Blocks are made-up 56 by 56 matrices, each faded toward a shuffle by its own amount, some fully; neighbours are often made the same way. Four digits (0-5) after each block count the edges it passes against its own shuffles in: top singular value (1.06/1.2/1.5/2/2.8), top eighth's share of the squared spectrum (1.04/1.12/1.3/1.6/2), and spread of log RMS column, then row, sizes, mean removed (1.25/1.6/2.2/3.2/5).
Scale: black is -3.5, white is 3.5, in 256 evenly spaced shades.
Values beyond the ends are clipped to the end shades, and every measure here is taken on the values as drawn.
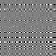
5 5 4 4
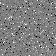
0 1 0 0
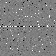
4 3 0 1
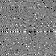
4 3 0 2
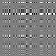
5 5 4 4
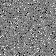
0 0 0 0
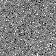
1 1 0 0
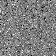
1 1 0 0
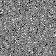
1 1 0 0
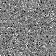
0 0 0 0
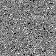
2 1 0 1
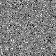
2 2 0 1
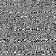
3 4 1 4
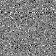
2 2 0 2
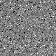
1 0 0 0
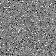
0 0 0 0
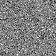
0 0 0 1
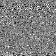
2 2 0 3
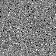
0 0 0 1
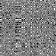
4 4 2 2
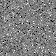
0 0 0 0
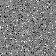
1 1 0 0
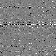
4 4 1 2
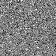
0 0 0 0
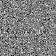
2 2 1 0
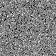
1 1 0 0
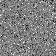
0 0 0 0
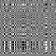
5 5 4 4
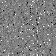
2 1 1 0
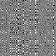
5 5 3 2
